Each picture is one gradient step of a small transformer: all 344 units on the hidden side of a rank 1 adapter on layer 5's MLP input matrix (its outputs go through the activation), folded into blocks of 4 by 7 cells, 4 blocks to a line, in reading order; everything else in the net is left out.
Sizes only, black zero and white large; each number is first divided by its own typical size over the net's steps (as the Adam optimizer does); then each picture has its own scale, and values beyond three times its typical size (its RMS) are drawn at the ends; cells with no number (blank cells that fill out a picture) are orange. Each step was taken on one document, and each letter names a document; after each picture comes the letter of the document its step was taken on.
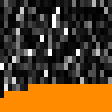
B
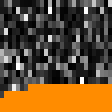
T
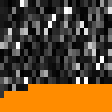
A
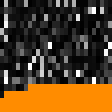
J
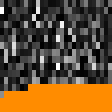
A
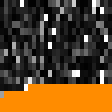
J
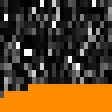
B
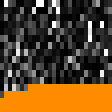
B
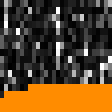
B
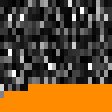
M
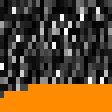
M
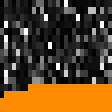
J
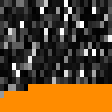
A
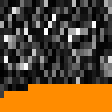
A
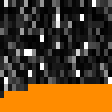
B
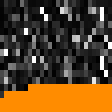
J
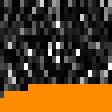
B
